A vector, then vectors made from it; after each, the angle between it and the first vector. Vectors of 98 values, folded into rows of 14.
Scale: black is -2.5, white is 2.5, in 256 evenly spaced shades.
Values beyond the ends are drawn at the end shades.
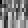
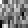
partly opposed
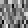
partly opposed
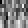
nearly parallel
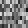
orthogonal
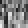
nearly parallel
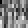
nearly parallel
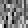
partly aligned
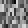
orthogonal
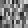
orthogonal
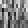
nearly opposite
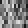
partly aligned
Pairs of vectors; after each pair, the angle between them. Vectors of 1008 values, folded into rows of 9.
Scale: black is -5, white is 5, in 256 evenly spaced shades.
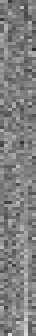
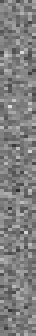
orthogonal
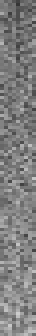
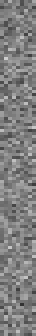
orthogonal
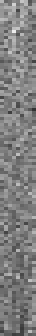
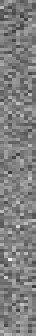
partly opposed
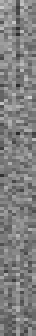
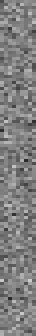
orthogonal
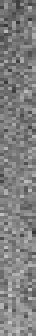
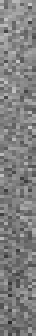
nearly opposite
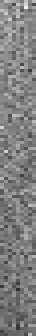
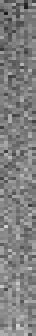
nearly opposite
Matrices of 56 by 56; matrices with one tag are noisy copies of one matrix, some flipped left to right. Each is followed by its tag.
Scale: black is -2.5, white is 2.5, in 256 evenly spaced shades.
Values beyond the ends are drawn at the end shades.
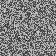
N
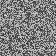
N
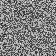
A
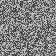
N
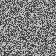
N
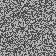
A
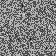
N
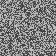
N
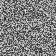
A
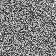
A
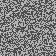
A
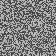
A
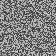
A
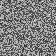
A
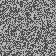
N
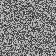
A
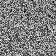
N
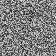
A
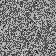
N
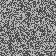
N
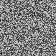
A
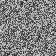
N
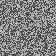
N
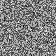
A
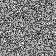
A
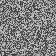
N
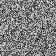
N
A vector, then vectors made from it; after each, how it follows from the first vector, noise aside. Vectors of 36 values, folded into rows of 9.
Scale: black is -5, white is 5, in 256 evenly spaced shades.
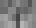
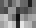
scaled up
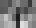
scaled up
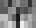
scaled up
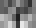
scaled up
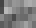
wrapped around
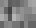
wrapped around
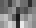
scaled up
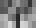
scaled up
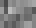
wrapped around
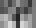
scaled up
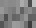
wrapped around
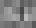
wrapped around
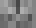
wrapped around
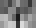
scaled up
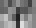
scaled up
